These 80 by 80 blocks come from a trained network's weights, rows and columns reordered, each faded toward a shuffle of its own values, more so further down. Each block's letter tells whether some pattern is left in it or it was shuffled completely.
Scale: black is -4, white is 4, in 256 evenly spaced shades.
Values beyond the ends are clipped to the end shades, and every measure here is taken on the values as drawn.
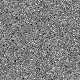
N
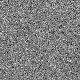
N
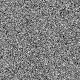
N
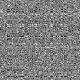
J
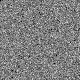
N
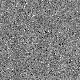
N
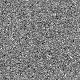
N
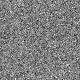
N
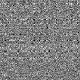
J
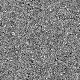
N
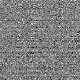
J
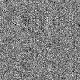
J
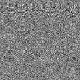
J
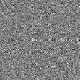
J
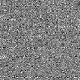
J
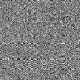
J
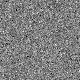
N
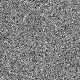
N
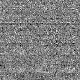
J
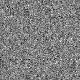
J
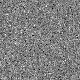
N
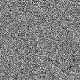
J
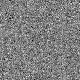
N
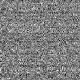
J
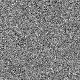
N
